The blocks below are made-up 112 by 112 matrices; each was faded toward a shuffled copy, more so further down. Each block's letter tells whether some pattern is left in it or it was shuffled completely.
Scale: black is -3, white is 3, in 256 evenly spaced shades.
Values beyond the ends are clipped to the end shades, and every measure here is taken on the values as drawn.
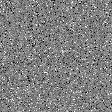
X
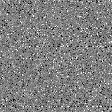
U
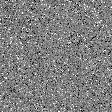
X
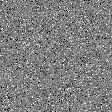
X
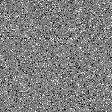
U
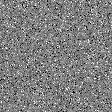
X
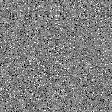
U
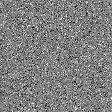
X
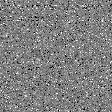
U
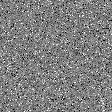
X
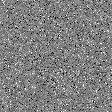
X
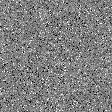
X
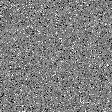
X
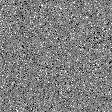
X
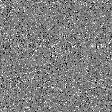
U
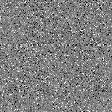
U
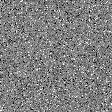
X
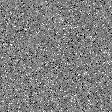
X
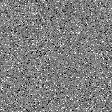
U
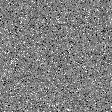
X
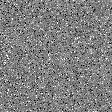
X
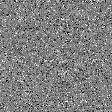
U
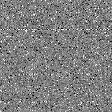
U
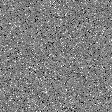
X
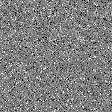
U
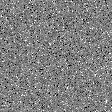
X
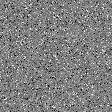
X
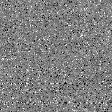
U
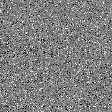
U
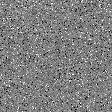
X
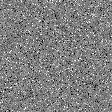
X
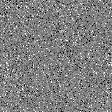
U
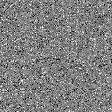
U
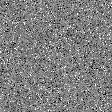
X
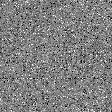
U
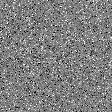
X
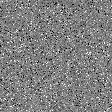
X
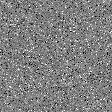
X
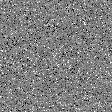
X
